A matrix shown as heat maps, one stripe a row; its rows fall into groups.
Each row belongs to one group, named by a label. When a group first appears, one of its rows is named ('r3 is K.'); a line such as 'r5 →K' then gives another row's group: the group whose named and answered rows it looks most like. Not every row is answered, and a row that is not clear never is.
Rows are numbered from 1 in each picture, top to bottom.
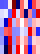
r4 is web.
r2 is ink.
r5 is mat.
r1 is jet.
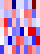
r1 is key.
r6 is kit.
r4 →web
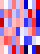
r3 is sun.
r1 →ink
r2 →web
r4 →kit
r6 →ink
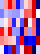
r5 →ink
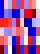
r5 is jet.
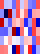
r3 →sun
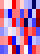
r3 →ink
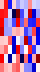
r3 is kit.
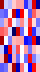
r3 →web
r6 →mat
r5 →sun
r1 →sun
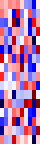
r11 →key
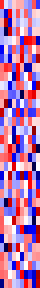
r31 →ink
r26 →ink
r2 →mat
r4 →mat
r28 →mat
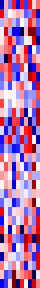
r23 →key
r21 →key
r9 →web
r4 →web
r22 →mat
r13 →ink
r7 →mat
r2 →sun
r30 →ink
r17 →key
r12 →sun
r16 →web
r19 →key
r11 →ink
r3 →web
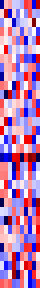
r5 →ink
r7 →ink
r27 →ink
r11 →mat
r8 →kit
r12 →sun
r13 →ink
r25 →mat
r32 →ink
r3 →key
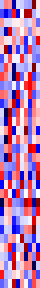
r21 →web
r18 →mat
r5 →ink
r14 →mat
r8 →key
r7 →web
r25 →key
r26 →key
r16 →mat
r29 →ink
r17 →web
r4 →mat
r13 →mat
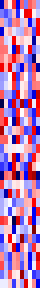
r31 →web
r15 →sun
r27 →web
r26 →key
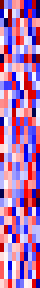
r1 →sun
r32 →kit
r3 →mat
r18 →sun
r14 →kit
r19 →web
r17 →ink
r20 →web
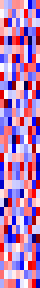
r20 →web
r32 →kit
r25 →key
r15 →web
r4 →ink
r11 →sun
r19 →web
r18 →sun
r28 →sun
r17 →key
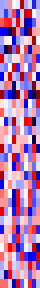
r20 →sun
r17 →sun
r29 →ink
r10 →key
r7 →sun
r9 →web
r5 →key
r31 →mat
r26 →kit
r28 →kit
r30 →web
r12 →ink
